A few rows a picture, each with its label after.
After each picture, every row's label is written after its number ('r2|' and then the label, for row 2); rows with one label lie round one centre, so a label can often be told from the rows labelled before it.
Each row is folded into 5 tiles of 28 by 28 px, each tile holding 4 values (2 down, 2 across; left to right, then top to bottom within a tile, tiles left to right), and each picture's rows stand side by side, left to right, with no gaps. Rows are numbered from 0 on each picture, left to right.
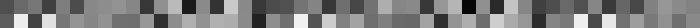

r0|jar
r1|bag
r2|jar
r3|bag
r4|jar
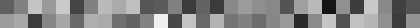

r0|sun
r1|jar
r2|bag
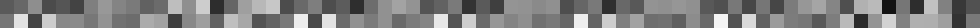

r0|jar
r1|sun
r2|jar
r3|jar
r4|jar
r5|jar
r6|bag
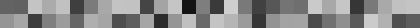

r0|sun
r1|bag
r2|sun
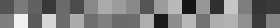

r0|jar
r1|bag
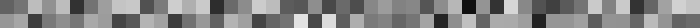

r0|sun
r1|sun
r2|jar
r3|bag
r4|sun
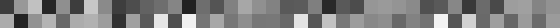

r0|bag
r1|jar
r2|jar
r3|jar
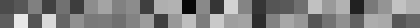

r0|jar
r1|bag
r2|sun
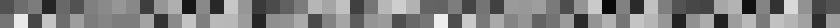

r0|jar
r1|bag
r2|sun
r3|jar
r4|bag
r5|bag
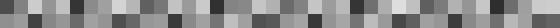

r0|sun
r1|sun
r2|sun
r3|sun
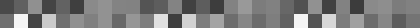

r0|jar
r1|jar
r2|jar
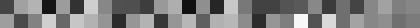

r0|bag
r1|bag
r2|jar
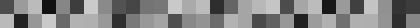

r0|bag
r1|sun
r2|bag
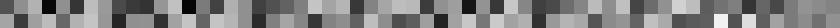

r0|bag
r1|bag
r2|sun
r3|bag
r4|sun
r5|jar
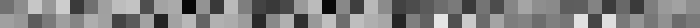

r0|sun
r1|bag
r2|bag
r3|jar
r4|jar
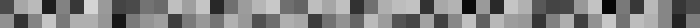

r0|bag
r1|sun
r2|sun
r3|bag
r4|bag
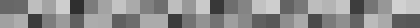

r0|sun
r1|sun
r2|sun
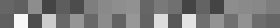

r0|jar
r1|jar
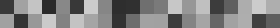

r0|bag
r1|sun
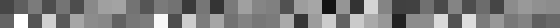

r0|jar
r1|jar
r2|bag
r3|jar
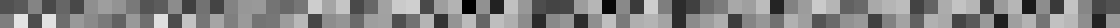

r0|jar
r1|jar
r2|sun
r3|bag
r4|bag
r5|sun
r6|sun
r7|bag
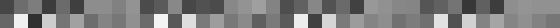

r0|jar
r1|jar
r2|jar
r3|jar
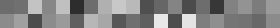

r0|sun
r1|jar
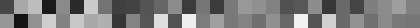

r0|bag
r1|jar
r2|jar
